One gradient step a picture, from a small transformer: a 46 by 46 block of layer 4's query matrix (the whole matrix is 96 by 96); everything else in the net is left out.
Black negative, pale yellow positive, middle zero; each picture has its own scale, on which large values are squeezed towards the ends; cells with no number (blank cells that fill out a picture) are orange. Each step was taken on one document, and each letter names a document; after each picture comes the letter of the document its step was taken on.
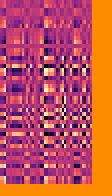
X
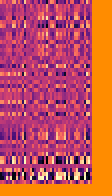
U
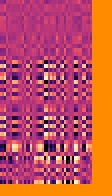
X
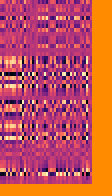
U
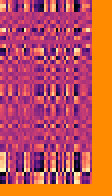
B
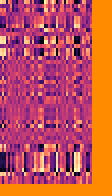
B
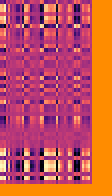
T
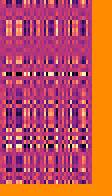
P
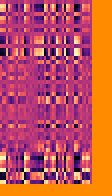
B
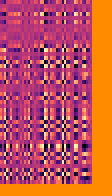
X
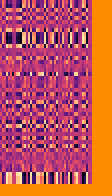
P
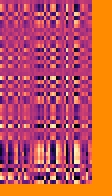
B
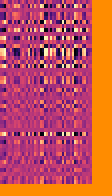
X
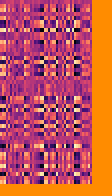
B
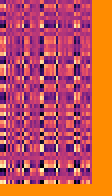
T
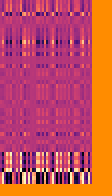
U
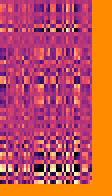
B
